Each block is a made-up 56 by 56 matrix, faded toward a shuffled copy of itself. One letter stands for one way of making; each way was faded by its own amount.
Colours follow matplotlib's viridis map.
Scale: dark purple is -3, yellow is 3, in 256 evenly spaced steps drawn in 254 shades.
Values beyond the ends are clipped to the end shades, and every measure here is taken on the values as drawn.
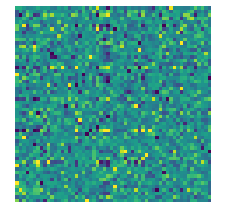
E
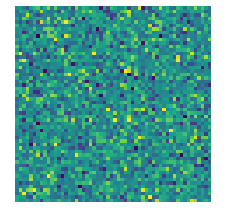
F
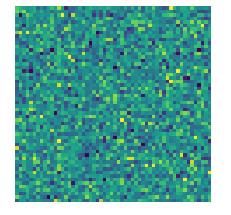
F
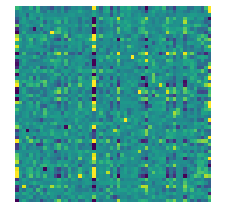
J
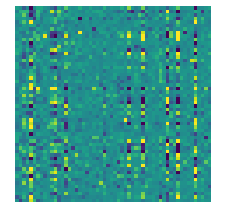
J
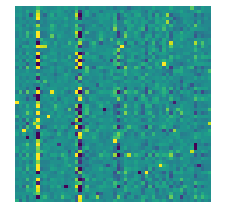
J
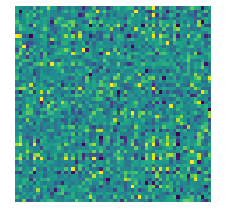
E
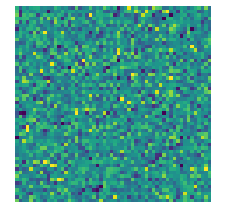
F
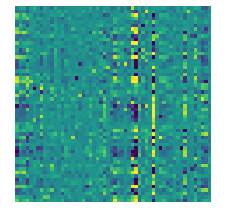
J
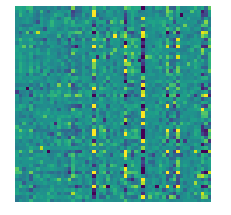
J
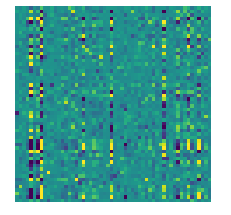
J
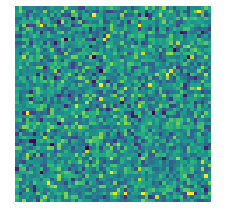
F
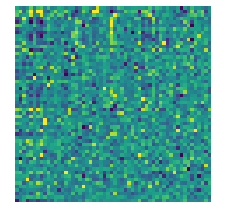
E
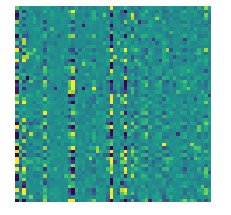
J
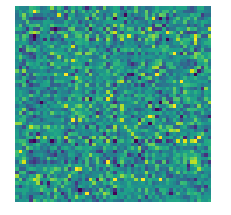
E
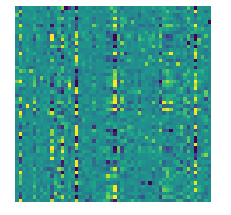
J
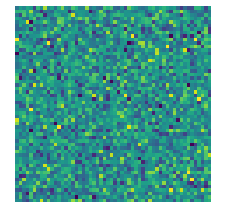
F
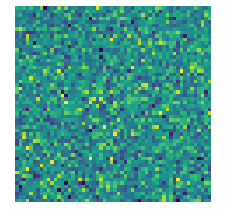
F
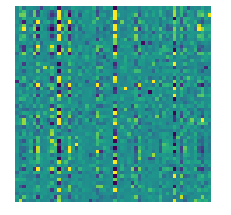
J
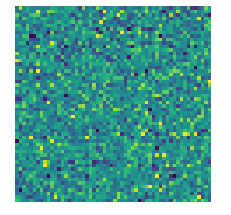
F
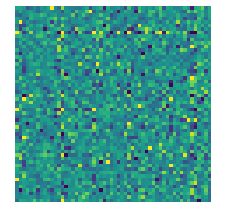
E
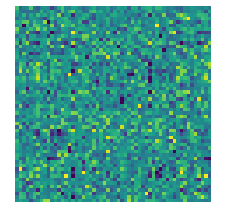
E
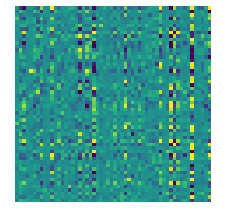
J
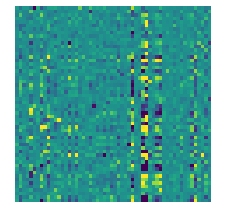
J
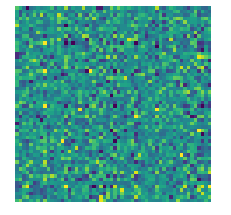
E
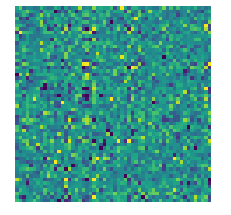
E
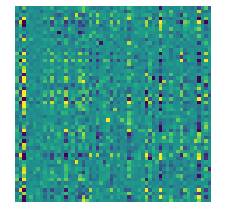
J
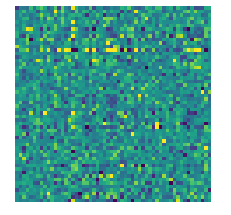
E
